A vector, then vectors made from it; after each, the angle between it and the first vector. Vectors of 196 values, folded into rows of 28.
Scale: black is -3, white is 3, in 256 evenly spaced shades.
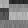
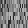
orthogonal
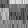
nearly opposite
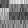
nearly opposite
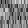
partly opposed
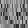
orthogonal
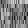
partly opposed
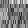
partly opposed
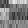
nearly opposite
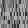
orthogonal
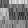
nearly opposite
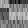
nearly parallel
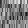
partly opposed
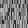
orthogonal
